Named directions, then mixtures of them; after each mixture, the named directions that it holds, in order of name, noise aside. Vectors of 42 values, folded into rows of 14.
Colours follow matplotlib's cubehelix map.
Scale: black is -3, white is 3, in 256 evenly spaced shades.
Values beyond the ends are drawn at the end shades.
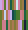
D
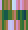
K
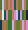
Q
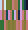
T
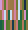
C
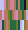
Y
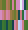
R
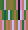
C, T, Y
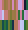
R, Y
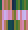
K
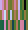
C, D, Y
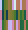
K, Q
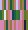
D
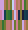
K, Q, Y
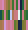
C, R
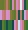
R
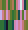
R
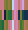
K, Q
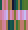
K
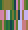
C, K, R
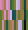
D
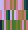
C, Q, T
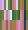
D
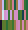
C, Q, R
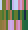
D, K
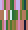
C, D
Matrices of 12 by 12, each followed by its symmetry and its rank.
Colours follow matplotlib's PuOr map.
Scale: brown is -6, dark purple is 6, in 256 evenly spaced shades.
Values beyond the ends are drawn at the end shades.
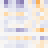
neither, rank two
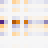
neither, rank one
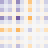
symmetric, rank one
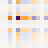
neither, rank one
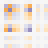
symmetric, rank one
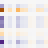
neither, rank one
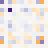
symmetric, rank two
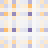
symmetric, rank one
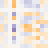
neither, rank two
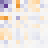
symmetric, rank two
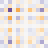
symmetric, rank two
